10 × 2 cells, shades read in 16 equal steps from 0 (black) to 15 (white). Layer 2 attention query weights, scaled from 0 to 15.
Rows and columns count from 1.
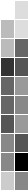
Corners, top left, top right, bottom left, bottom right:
15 13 12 8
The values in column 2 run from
0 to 13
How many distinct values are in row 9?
2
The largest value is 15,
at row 1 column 1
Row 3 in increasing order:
6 11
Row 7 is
5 9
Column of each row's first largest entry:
1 2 1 2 2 2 2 1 1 1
